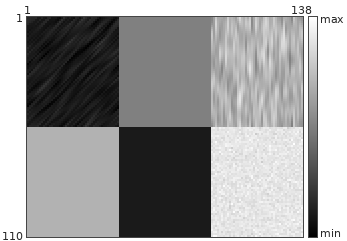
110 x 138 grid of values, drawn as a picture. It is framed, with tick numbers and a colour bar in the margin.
It is made of 2 by 3 panels. Panel 1,1: very low, slanting up to the right, faint in contrast. Panel 1,2: middling, flat. Panel 1,3: high, streaked downward. Panel 2,1: high, flat. Panel 2,2: very low, flat. Panel 2,3: very high, fine-grained, faint in contrast.
